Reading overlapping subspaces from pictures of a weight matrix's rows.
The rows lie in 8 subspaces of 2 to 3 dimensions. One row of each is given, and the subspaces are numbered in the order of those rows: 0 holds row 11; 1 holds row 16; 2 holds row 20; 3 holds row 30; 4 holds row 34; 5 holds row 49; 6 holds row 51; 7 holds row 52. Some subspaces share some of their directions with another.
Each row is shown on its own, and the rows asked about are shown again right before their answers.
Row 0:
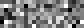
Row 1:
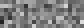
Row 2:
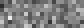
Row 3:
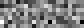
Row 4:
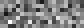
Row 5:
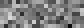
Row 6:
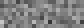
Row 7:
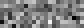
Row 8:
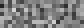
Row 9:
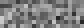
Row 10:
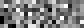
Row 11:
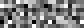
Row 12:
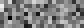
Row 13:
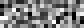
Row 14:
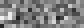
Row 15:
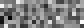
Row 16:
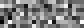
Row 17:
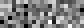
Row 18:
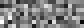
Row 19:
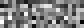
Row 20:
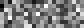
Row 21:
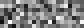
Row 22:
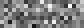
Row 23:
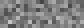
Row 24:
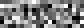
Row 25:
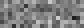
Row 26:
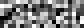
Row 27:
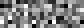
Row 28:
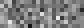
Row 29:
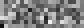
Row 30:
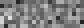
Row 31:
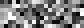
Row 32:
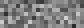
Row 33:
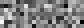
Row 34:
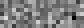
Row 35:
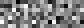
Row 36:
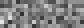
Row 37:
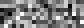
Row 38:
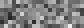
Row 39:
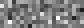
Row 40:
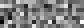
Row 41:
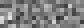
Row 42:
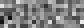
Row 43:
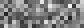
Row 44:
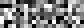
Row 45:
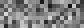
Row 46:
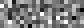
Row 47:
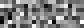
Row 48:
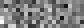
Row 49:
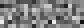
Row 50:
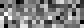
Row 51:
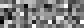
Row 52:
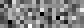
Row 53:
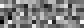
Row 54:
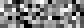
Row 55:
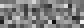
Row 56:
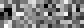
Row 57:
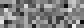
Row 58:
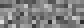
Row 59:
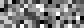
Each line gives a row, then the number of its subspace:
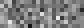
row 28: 7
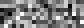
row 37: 2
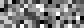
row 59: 4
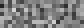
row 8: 4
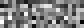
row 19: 1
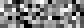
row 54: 2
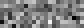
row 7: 4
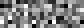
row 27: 2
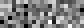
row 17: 2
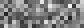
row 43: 3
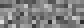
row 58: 4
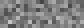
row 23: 1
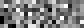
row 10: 7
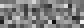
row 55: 5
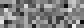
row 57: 6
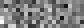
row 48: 7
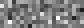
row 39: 7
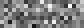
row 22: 3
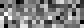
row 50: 3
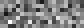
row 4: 1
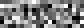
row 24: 5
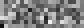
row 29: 0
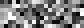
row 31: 5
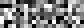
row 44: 6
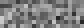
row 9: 4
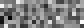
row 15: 3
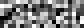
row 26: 4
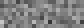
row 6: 0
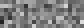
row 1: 6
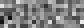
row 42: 3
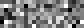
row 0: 6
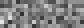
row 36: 5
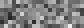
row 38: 5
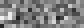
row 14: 0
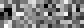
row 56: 2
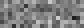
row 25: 4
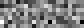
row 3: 0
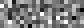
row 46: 7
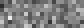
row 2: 2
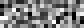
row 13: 4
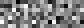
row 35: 2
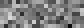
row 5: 5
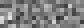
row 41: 0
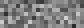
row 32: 1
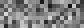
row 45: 3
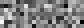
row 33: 6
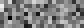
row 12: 2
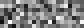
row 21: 1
